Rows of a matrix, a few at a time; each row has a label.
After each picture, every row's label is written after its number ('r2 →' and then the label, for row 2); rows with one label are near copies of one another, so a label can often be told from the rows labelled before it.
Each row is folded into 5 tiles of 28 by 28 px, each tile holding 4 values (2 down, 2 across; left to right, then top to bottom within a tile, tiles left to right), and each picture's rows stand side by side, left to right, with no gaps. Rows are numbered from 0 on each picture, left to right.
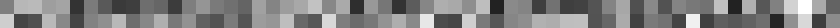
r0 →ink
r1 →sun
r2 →ink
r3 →ink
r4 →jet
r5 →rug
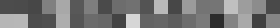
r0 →jet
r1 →rug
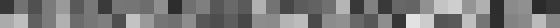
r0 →jet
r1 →sun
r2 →jet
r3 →ink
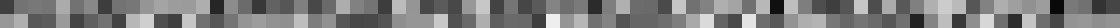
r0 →jet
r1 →ink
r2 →sun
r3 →jet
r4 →sun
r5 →ink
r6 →rug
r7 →ink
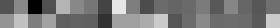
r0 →sun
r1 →jet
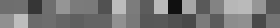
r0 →sun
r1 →rug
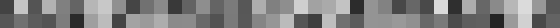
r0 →rug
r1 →sun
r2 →ink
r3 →rug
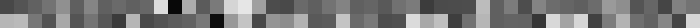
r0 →jet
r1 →rug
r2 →jet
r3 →jet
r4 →jet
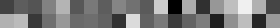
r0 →jet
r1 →rug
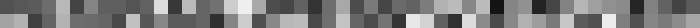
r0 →jet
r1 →rug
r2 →jet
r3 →ink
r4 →ink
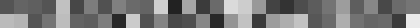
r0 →jet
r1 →rug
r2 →jet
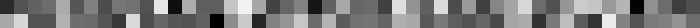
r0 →jet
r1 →rug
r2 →sun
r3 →rug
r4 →ink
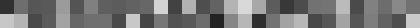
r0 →jet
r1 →rug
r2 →jet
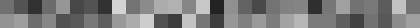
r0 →sun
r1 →ink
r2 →sun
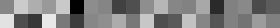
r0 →ink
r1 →ink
